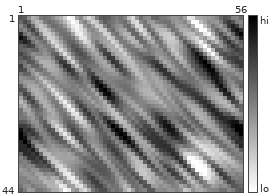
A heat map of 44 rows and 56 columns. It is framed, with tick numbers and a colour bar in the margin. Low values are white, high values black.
The values follow a bell shape. Streaks slant down to the right. On average the colour sits 50% of the way up the scale.
